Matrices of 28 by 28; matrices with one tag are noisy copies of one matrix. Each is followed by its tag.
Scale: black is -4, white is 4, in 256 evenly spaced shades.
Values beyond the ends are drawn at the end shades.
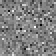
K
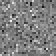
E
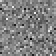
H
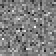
K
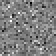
E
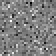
E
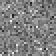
E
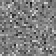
E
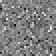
H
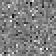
E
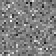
E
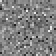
H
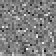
K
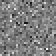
E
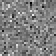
E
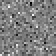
E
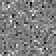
E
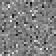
E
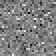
K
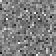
H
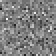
H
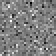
E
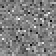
K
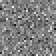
H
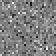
E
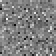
H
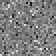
E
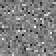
K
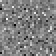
H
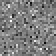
E
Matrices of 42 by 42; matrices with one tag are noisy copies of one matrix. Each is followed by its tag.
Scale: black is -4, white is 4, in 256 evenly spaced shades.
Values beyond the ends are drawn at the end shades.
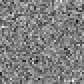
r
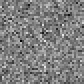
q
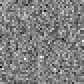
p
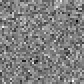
r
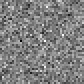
q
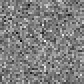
q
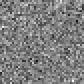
r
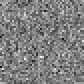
p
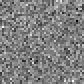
r
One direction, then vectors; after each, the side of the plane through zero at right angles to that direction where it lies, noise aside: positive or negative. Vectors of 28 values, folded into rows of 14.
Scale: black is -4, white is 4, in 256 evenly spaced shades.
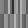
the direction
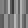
positive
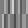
negative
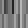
positive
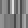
negative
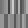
negative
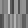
positive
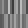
positive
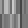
negative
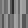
positive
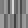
negative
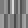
negative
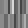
negative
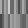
positive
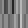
positive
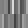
negative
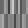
negative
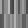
positive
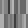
negative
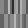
positive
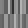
positive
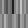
positive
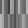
negative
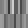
negative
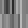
positive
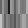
negative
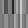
positive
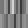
negative
